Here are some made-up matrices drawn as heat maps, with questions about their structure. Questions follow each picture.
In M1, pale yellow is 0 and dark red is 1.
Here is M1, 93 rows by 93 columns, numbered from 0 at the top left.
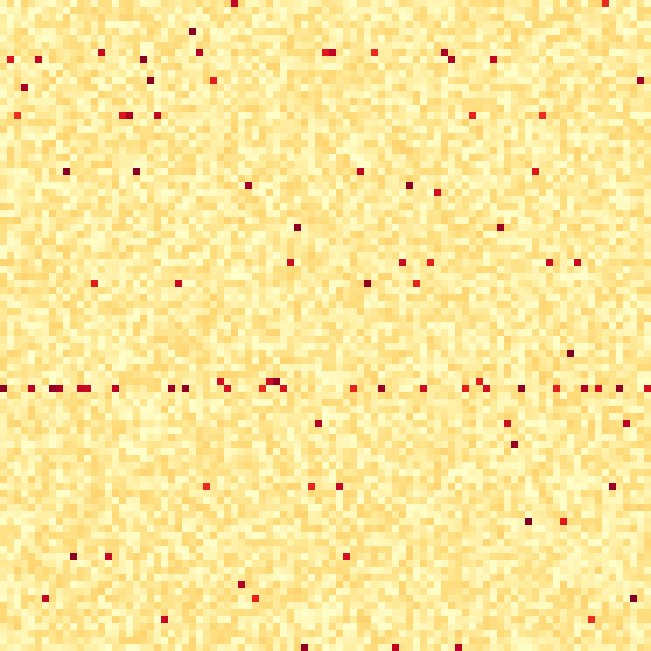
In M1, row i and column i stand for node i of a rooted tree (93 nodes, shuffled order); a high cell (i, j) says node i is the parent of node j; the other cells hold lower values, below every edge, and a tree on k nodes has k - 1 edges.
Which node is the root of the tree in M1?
55
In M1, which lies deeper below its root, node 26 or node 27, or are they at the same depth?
node 27
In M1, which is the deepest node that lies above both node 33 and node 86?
0
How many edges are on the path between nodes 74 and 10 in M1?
3
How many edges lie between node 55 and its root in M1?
0
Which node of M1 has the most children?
55
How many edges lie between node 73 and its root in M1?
3
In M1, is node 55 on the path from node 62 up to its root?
yes
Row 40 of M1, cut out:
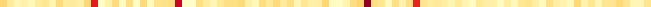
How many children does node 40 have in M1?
4
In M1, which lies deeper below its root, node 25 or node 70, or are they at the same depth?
the same depth
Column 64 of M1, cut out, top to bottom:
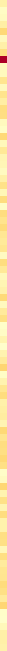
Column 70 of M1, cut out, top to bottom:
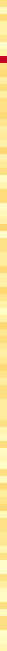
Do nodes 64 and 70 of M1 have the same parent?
yes
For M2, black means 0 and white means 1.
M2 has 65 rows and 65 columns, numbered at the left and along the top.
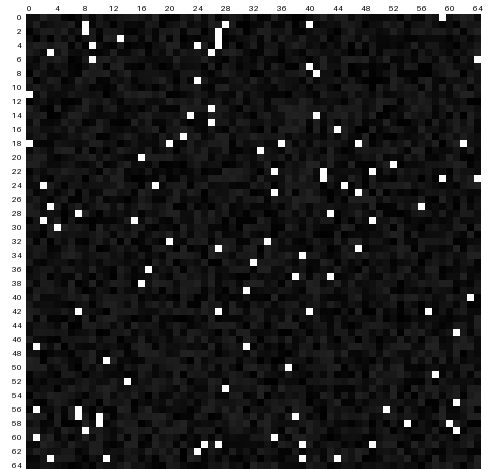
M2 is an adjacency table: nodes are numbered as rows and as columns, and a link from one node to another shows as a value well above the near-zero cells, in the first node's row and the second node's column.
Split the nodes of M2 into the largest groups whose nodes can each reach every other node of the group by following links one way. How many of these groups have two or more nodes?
2
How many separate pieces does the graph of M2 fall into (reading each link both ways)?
4
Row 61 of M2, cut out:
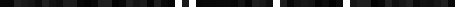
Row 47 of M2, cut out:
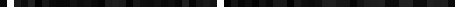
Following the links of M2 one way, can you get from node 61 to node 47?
yes
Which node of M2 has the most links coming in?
node 27
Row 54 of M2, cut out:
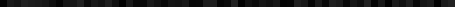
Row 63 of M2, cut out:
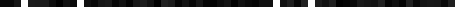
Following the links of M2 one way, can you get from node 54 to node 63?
no
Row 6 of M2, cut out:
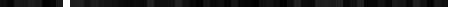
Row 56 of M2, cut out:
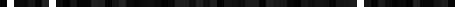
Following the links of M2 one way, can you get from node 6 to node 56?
yes
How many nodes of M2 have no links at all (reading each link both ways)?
3
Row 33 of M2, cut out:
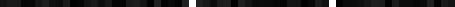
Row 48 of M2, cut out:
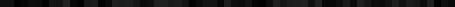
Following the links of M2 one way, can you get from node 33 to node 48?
no
